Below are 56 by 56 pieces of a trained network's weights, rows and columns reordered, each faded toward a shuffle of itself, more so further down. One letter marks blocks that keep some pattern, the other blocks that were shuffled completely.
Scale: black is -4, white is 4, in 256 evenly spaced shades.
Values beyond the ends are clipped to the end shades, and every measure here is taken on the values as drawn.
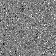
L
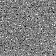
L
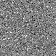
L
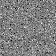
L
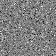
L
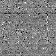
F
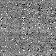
F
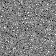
L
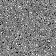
L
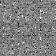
F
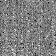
F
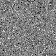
L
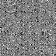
F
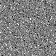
L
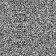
F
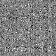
F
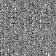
F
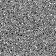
L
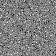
L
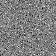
L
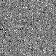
F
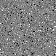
L
